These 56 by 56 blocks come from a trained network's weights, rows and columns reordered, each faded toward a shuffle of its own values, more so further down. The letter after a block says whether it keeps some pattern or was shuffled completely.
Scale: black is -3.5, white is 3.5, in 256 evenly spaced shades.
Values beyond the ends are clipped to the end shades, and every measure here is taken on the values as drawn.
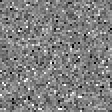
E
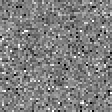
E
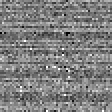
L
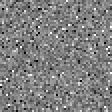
E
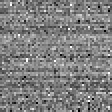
L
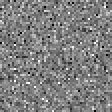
E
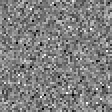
E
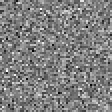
E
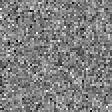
E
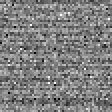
L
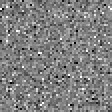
E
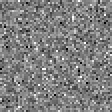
E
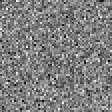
E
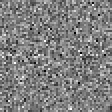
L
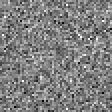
E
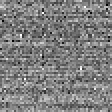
L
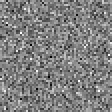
E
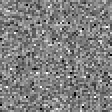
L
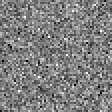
E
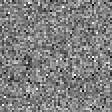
L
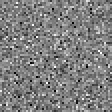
E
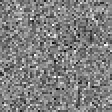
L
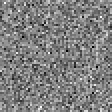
E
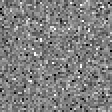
E
